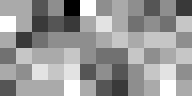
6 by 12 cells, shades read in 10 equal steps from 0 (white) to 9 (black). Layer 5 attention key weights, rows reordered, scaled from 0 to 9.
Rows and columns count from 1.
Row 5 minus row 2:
3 1 -6 -4 -6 3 3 3 -1 -2 -4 2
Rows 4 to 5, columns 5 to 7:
2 4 5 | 1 6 4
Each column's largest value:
6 7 7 6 9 6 6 7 5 6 5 7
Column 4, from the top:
4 6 4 3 2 3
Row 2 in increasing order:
0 1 2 3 3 3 4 5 5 6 7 7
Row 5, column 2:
4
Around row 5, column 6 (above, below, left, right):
4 3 1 4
